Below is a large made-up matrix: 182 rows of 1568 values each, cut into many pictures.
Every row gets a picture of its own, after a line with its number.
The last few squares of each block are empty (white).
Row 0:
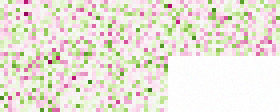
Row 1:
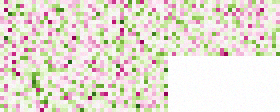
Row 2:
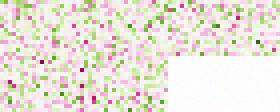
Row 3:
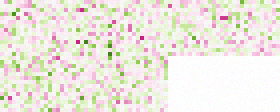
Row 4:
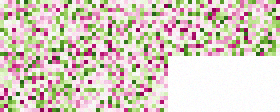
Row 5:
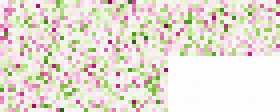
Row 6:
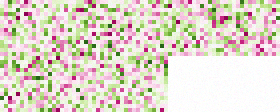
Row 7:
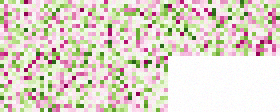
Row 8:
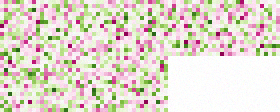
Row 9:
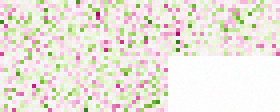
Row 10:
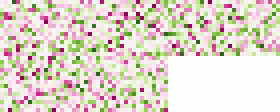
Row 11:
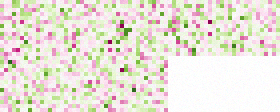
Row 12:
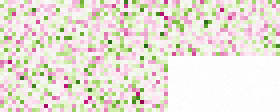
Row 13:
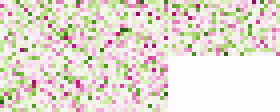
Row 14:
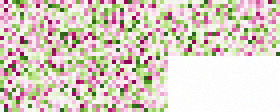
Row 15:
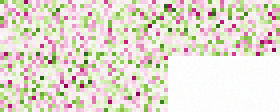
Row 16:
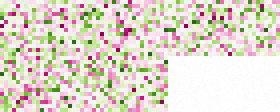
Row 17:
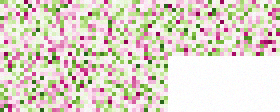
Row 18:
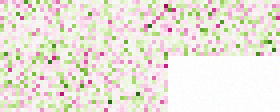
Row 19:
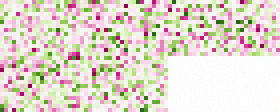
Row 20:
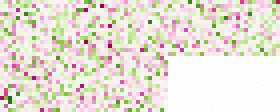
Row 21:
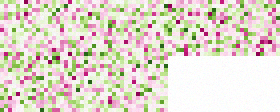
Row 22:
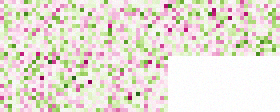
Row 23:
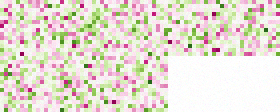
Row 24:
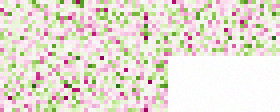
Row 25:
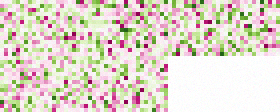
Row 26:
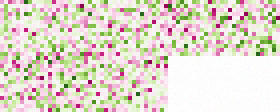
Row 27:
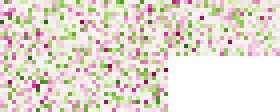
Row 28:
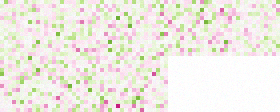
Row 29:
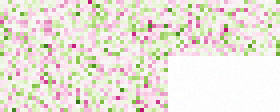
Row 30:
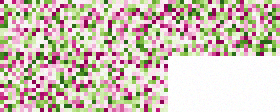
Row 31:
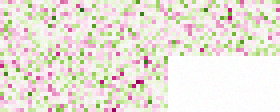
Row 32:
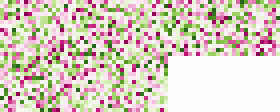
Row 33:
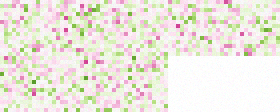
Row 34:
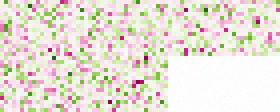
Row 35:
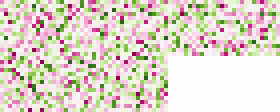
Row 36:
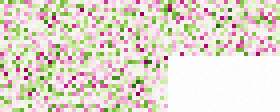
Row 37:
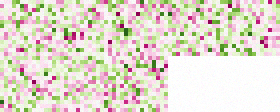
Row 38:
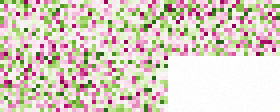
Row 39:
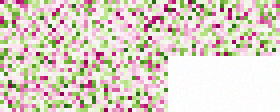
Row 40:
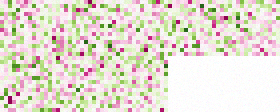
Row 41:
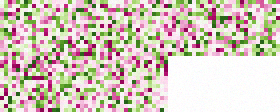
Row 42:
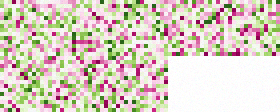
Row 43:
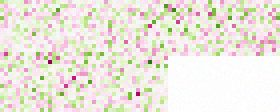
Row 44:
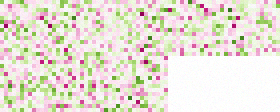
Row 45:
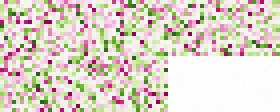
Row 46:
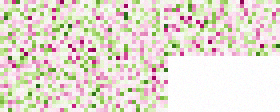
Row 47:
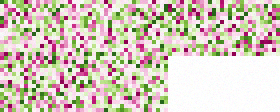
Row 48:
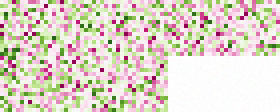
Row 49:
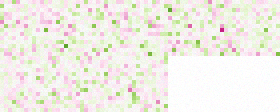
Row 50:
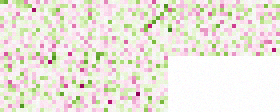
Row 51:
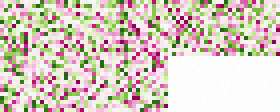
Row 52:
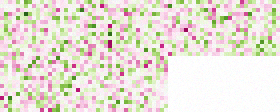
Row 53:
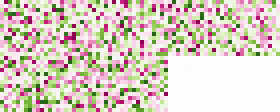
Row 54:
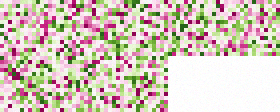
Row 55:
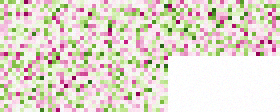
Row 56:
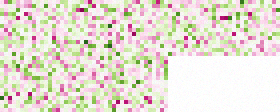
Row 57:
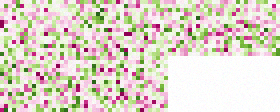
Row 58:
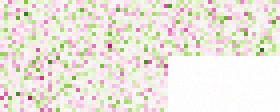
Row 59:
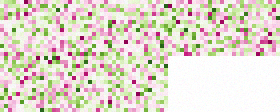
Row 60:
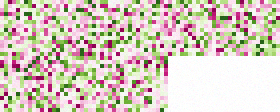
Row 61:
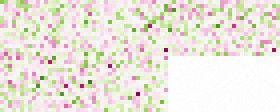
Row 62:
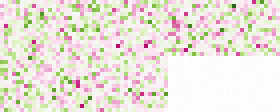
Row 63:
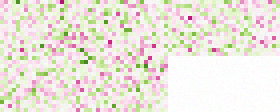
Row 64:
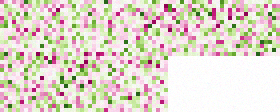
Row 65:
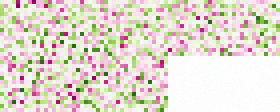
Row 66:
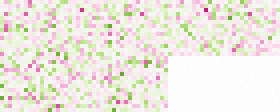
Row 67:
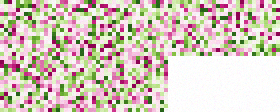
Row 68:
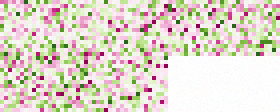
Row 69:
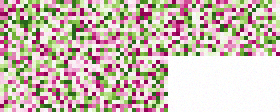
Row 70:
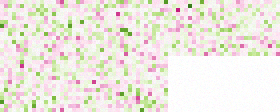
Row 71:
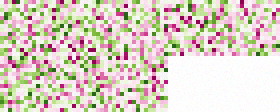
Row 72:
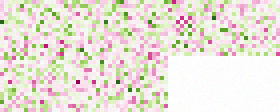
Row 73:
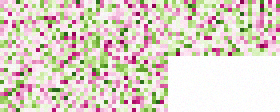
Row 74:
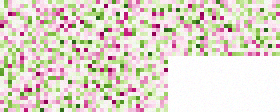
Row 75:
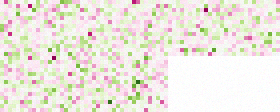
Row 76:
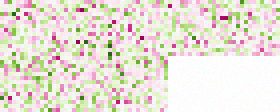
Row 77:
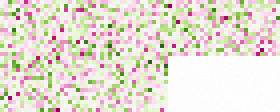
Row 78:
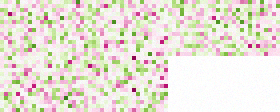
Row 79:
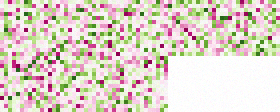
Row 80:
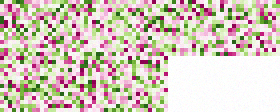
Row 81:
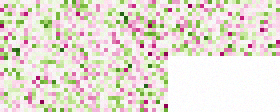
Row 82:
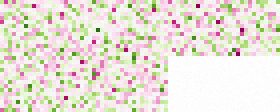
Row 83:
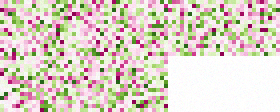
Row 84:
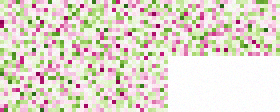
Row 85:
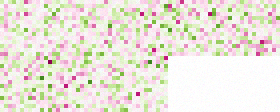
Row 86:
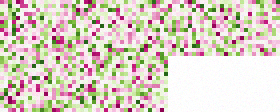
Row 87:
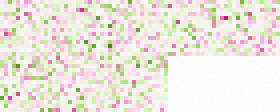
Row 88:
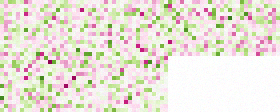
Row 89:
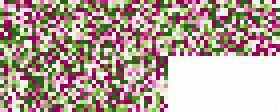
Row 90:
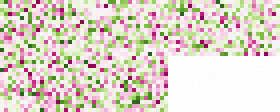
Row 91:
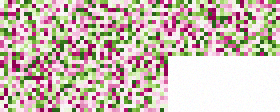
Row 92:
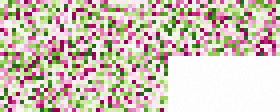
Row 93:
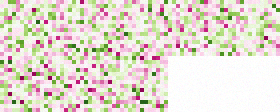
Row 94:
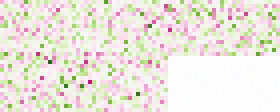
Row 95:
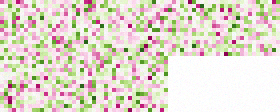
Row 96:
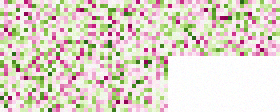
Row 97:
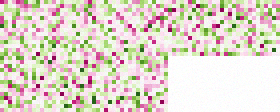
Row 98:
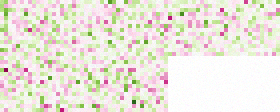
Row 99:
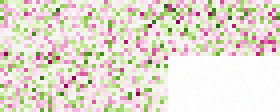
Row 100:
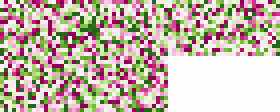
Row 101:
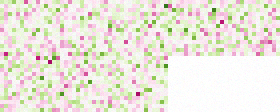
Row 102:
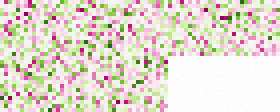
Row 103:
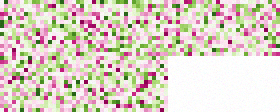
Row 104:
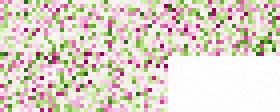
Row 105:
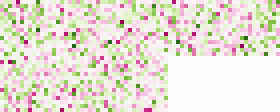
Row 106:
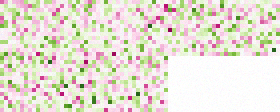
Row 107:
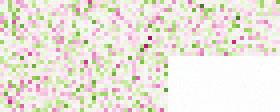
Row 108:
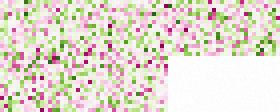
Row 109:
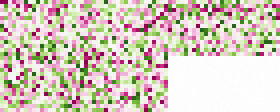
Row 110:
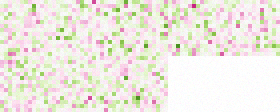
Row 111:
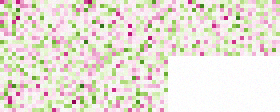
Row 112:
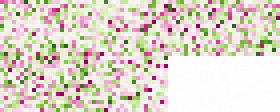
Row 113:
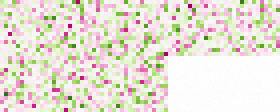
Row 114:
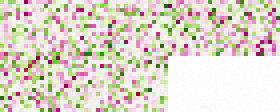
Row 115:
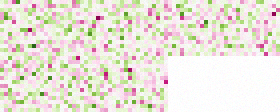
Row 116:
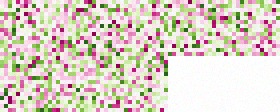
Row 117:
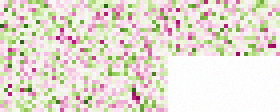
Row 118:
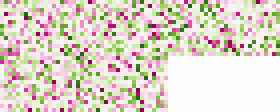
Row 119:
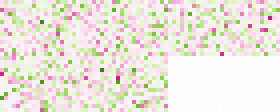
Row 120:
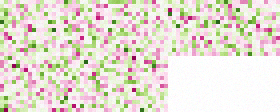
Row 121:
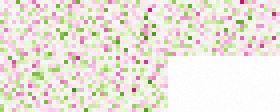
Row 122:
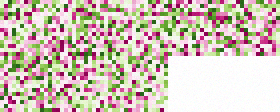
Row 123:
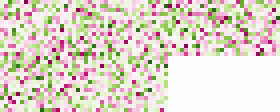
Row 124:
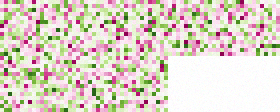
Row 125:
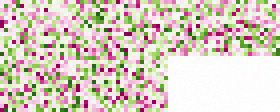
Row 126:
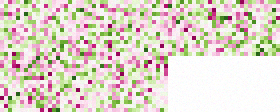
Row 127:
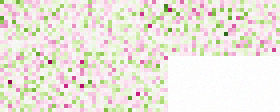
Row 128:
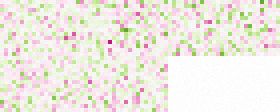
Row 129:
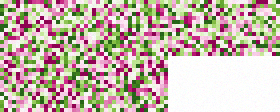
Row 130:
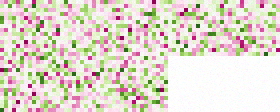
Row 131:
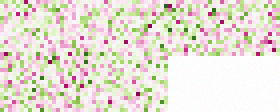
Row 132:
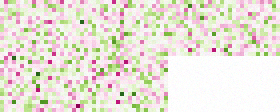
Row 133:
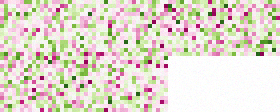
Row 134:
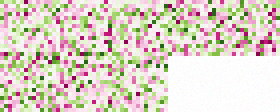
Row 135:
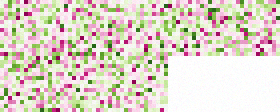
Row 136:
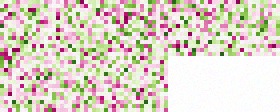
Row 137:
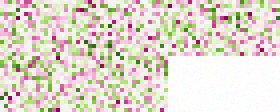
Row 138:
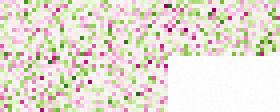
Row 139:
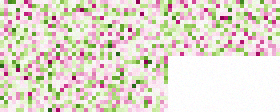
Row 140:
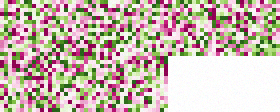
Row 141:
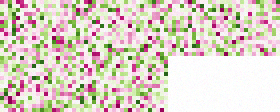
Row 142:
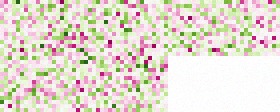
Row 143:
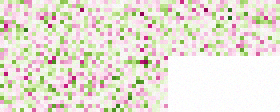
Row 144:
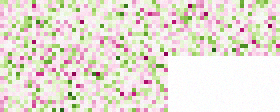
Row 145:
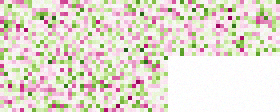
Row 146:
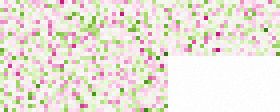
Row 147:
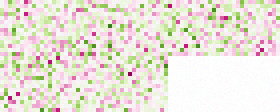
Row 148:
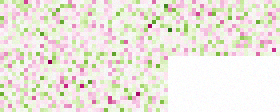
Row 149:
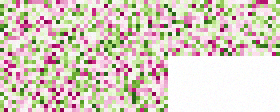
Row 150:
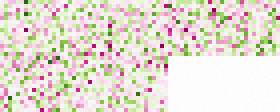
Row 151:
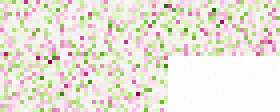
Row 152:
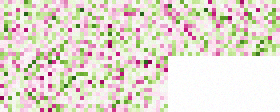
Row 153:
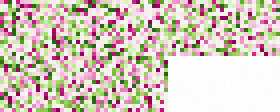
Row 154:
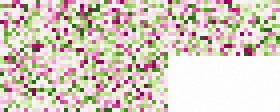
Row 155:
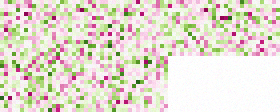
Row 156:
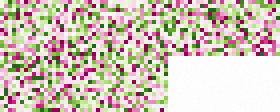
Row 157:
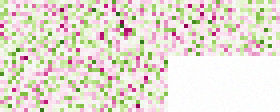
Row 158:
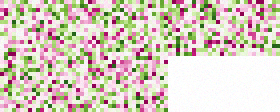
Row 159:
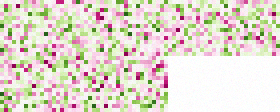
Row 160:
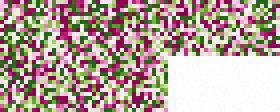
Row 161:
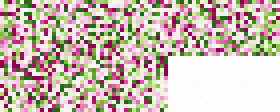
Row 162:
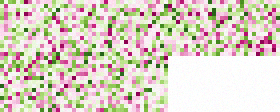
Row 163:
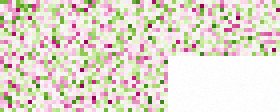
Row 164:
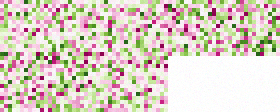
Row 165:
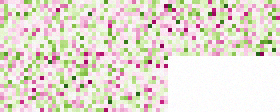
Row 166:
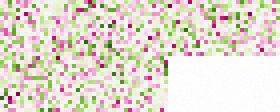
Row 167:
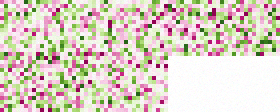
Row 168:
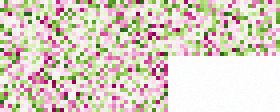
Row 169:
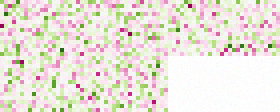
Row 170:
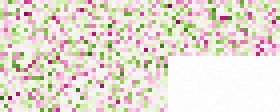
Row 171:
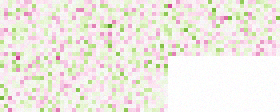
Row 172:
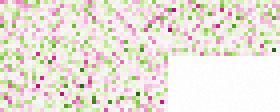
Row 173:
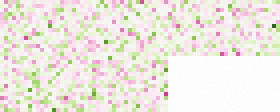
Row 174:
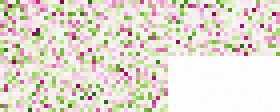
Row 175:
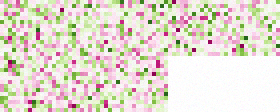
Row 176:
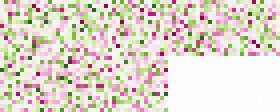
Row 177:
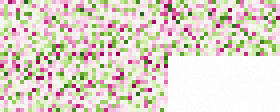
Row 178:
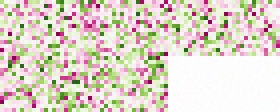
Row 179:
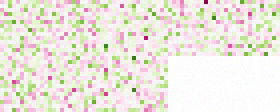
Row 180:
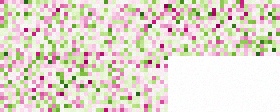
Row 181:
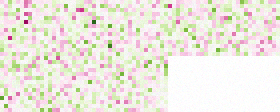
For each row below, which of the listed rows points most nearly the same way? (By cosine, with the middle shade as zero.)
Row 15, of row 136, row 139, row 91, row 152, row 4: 139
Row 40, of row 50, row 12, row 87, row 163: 87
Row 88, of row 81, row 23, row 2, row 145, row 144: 2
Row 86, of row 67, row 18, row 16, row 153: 153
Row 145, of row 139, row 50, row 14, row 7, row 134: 14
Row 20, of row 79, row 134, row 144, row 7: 79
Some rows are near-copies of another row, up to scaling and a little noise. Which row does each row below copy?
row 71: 46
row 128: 25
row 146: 100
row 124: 8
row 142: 63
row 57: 125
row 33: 154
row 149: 129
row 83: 119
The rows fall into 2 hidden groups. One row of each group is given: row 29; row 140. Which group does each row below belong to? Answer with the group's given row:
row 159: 29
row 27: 29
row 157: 29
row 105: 29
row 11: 29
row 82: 29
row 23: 29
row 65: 29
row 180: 140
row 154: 29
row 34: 140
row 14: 29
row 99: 140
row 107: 140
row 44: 140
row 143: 140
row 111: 140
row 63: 29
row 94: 140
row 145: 140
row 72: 29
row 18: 140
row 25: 29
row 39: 140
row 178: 29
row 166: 140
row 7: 140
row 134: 140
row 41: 140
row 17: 140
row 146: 29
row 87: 140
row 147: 140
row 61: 140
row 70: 29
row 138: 140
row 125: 29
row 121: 29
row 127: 140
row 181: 140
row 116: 140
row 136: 29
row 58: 140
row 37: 29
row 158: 29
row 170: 140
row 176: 29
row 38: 140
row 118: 29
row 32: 140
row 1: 29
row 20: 140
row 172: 140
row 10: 29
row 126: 140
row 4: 140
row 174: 29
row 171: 140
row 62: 29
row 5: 29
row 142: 29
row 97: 140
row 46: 29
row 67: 140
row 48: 29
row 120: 29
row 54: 29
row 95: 140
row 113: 29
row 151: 140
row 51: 29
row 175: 29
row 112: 140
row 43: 140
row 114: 140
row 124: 29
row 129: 29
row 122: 140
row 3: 140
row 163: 140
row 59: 140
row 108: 140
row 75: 140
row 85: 140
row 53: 29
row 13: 29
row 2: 140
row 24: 29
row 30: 140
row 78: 29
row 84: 29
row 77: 140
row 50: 140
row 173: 29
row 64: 140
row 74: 29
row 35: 29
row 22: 140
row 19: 29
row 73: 29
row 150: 140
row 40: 140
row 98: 29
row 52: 140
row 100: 29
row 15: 140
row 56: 140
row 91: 140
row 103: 29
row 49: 29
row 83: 29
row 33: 29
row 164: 140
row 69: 29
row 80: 140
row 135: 140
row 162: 140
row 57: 29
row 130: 29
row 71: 29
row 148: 140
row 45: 29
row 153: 140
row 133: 140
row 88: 140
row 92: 140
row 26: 140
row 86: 140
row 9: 29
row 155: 140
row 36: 140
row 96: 140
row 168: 29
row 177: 140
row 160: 29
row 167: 140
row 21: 140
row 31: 140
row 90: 29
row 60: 140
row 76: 140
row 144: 29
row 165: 140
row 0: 140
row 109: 140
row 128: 29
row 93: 29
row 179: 29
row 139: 140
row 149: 29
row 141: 140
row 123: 140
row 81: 29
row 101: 140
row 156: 140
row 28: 29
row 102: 140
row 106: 140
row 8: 29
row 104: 140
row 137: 140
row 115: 29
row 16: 29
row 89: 140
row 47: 140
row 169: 29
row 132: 29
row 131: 140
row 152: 140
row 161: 140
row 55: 140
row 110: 29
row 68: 140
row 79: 140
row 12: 29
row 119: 29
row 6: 140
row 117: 29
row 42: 29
